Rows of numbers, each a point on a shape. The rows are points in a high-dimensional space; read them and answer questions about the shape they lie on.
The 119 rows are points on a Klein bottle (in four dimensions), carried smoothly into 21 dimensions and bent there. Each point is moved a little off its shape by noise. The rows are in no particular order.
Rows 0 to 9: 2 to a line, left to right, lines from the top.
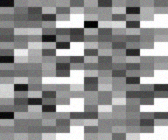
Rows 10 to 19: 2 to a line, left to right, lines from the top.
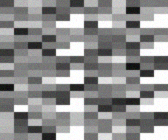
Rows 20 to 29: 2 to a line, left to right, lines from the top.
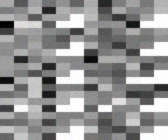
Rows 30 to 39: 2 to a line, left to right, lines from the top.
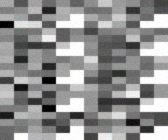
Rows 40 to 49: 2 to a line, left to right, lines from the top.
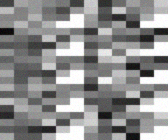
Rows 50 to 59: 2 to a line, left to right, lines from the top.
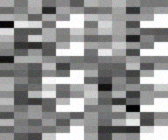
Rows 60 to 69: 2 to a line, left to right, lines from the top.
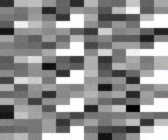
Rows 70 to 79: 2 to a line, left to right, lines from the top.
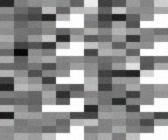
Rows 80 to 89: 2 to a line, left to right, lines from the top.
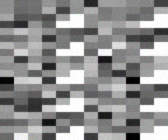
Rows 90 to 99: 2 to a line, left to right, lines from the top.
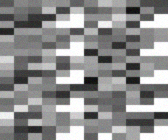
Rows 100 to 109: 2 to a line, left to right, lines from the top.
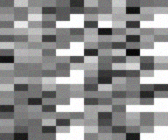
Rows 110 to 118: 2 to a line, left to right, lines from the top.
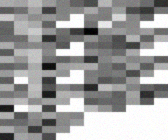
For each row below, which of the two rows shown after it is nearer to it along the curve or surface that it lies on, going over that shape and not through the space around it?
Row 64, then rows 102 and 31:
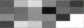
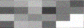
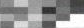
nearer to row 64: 102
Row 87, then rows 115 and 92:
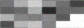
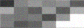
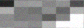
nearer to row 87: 92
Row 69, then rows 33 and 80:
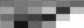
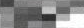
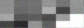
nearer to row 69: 80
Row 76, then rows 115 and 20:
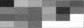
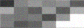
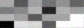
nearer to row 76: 115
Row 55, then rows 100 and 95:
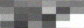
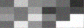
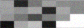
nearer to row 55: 95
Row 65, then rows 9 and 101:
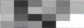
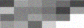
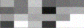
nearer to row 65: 101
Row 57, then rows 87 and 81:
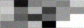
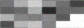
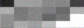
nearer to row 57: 87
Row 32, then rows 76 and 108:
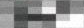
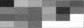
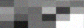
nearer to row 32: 108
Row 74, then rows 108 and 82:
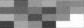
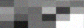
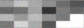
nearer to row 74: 82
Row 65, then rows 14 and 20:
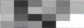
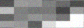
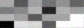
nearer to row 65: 20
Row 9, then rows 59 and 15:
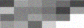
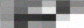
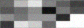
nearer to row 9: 15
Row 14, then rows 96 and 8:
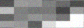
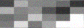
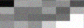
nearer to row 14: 96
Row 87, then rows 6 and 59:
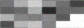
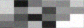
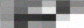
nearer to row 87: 6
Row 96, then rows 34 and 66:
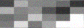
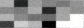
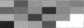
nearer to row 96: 66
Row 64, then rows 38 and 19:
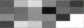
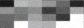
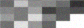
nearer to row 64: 38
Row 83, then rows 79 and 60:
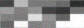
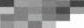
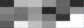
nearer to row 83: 79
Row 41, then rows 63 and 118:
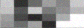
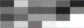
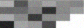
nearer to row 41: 118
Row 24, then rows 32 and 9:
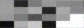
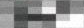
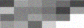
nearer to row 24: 32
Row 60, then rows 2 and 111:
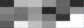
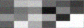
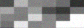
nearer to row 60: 2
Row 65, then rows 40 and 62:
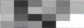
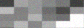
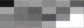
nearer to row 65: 62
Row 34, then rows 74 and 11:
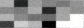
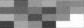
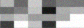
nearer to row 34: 11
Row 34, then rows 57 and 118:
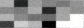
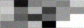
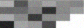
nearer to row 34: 57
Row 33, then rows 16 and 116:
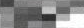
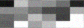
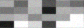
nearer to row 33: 16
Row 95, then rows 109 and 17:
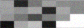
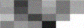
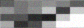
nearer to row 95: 109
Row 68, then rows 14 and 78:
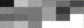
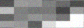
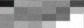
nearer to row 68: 78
